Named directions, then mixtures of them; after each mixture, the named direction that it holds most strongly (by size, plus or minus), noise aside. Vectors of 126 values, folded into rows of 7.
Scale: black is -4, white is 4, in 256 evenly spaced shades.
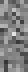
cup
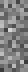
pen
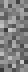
pen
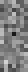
cup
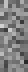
cup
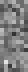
cup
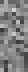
cup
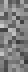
cup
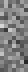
pen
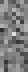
cup
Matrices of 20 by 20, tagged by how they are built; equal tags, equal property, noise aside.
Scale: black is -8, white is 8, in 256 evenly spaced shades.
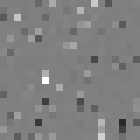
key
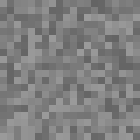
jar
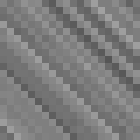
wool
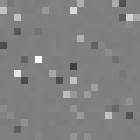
key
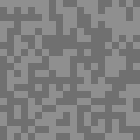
jar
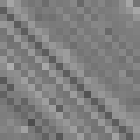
wool
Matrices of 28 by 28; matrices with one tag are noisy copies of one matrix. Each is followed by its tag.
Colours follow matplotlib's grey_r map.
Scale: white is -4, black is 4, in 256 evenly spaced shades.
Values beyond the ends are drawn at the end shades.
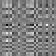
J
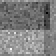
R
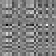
J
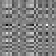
J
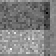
R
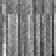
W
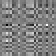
J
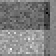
R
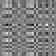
J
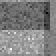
R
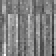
W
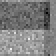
R
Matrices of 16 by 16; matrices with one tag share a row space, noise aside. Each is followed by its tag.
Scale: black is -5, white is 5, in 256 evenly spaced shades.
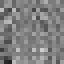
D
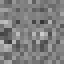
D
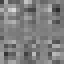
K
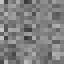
K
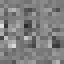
K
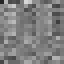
K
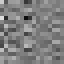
K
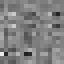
K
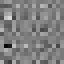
D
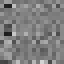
D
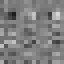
K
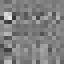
D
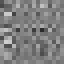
D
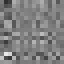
D
